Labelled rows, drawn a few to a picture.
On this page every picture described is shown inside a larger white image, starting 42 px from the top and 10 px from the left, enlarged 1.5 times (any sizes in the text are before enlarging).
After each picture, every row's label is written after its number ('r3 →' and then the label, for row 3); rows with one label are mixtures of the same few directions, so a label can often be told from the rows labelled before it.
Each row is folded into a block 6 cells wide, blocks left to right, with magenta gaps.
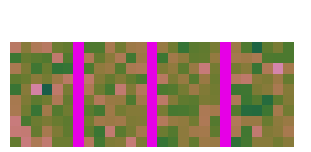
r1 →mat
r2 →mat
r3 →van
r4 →van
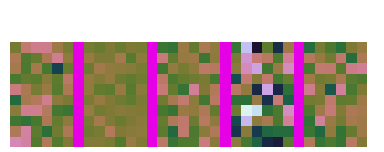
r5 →van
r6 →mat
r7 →mat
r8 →mat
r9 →mat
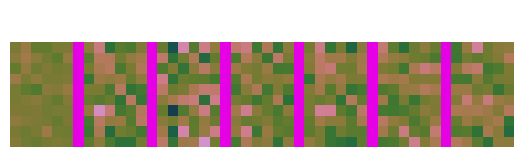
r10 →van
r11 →mat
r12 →mat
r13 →mat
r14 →mat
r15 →van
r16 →van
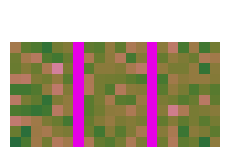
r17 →van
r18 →mat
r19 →mat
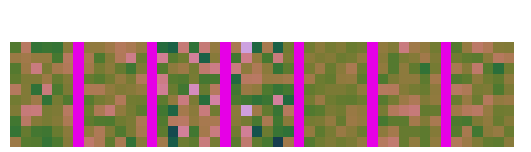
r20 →mat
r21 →van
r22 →mat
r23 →mat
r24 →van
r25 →van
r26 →van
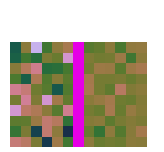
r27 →van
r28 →mat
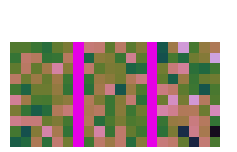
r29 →van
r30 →mat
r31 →van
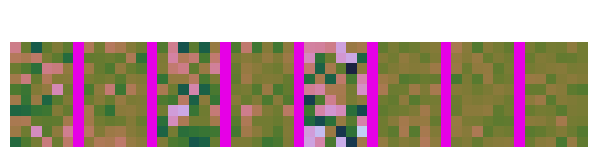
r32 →van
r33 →mat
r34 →mat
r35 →mat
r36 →van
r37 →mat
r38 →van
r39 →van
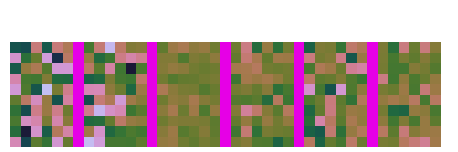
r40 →mat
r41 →van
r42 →van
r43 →mat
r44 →mat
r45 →mat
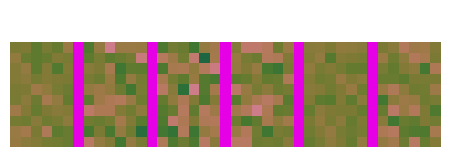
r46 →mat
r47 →van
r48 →mat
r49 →van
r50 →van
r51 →van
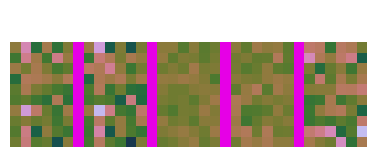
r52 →mat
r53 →mat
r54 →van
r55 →mat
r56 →van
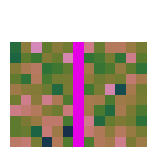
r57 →van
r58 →mat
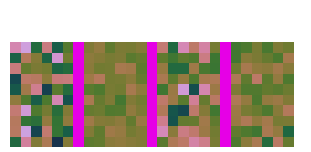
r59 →mat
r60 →van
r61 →mat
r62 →van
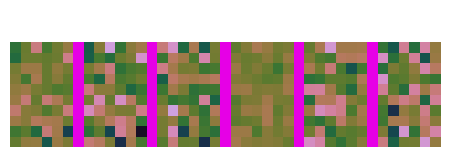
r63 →van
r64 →van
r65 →mat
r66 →van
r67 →van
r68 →mat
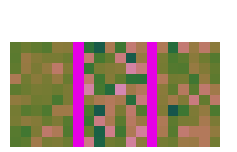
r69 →van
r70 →mat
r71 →mat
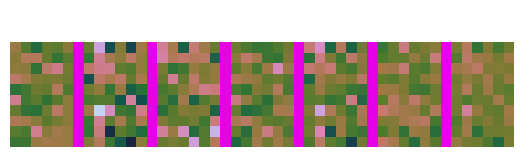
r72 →van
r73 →mat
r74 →van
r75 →van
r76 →mat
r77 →van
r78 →mat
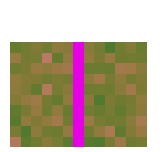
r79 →mat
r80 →van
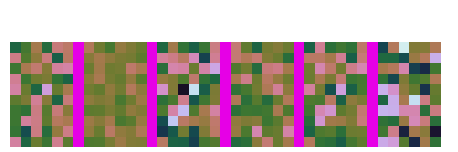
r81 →mat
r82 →van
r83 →mat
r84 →van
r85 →mat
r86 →van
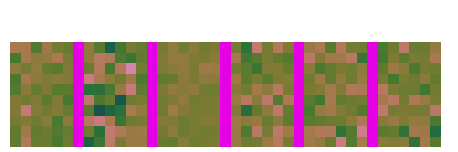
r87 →mat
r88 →van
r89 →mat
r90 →mat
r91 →van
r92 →van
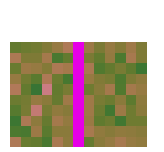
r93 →mat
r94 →mat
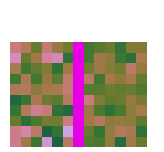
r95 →van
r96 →van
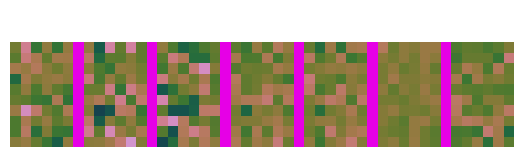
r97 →mat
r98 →mat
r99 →van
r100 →mat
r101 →mat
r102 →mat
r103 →van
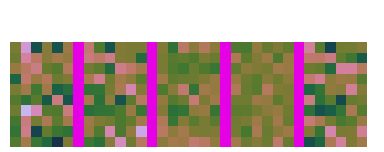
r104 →mat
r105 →van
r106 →mat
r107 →mat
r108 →van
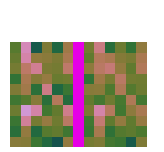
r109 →mat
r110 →mat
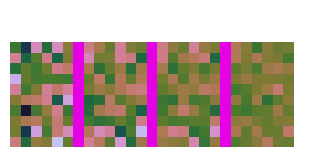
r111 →mat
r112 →van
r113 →van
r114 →van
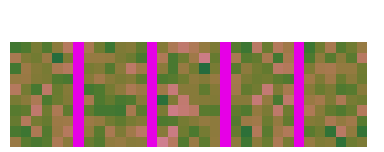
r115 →mat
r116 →van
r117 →van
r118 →mat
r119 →van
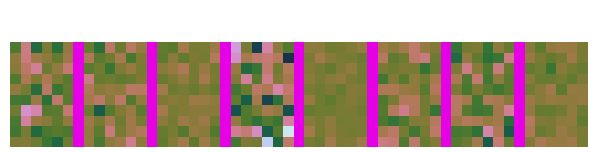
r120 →mat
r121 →mat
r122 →van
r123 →van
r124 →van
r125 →van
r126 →van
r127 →mat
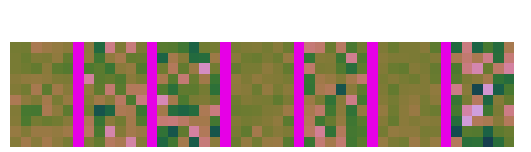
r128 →mat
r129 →mat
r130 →van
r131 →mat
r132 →mat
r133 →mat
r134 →mat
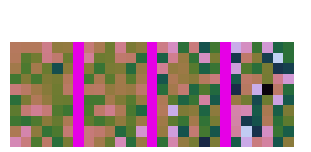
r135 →van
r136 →van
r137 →mat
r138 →mat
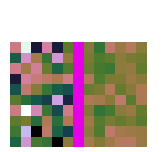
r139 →mat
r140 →mat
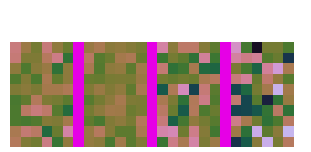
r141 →van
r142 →van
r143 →mat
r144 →van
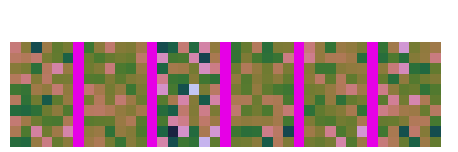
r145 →van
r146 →van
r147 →mat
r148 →van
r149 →van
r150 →van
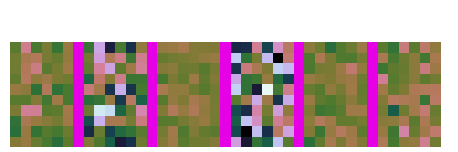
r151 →mat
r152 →mat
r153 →van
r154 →mat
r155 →van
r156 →mat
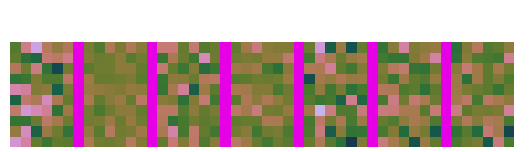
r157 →van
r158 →mat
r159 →mat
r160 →van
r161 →mat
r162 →van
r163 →van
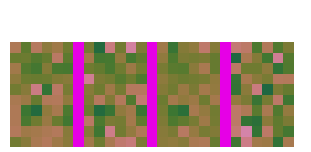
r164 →mat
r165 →mat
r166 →mat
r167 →mat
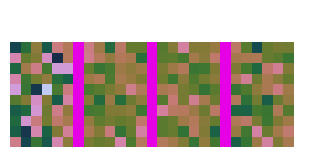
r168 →mat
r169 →van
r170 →van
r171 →van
